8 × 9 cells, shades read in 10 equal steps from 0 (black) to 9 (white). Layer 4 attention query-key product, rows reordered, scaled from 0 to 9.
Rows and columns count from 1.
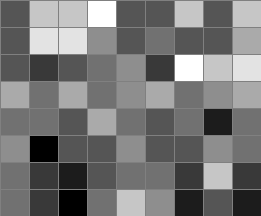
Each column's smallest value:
3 0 0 3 3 2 1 1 1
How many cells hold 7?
7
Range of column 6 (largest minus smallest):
4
